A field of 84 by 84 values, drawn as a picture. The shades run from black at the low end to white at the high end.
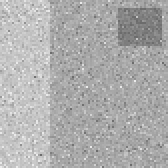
On average the colour sits 70% of the way up the scale. The values follow a bell shape. An odd patch, lower than its surroundings, sits in the top right. A vertical seam about 30% of the way across splits the table, and the left part is higher. The ninth with the lowest average is the top right. No regular stripes run through it.
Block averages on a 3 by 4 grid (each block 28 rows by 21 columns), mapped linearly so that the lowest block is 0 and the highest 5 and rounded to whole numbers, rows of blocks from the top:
5 3 2 0 / 5 3 2 2 / 5 3 2 2
